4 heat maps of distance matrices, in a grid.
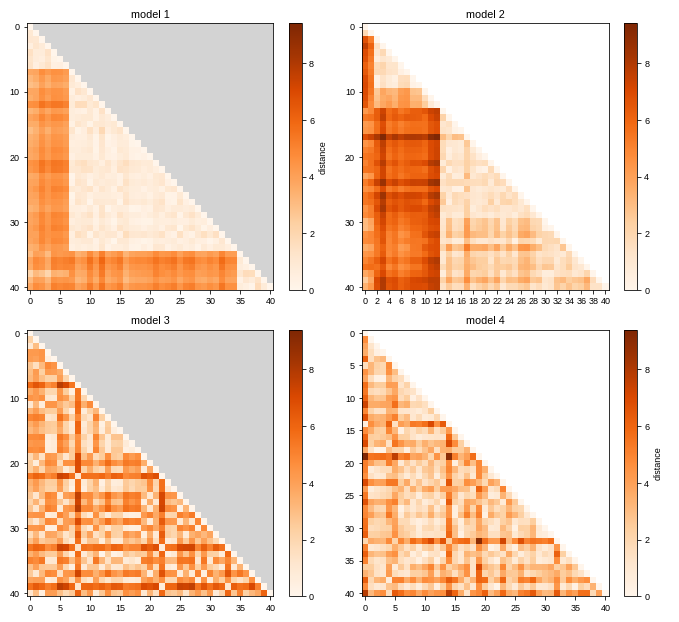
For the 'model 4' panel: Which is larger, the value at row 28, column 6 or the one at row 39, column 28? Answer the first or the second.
the second
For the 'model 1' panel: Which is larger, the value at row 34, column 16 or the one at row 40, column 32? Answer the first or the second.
the second
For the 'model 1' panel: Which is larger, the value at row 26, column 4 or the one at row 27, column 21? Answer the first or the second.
the first
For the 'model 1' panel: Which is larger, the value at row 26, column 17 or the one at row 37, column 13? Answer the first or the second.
the second
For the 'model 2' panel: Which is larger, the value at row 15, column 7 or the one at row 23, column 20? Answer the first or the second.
the first
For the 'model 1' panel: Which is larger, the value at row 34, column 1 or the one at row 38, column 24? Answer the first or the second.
the second
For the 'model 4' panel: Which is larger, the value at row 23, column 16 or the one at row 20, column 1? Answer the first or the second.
the second
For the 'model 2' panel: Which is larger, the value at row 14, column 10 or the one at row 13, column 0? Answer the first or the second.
the first
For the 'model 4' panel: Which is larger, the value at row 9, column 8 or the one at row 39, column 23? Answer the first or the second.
the second
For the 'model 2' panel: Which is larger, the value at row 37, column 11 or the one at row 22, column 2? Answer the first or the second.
the first
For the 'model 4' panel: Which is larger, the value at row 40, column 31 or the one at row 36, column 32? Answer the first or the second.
the first
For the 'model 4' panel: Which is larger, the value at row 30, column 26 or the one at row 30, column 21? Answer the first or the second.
the first
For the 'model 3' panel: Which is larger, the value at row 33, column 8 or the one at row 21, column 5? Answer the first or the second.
the second
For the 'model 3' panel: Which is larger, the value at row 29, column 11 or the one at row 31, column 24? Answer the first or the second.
the first
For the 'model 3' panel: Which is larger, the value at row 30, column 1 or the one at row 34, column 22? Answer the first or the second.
the second
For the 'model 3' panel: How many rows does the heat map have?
41
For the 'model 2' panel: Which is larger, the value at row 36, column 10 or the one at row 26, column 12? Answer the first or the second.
the second
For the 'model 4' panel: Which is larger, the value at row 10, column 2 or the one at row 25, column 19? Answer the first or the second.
the second
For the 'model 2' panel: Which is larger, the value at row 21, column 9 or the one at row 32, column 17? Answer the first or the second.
the first
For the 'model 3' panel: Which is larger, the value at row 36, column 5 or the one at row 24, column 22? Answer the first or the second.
the second
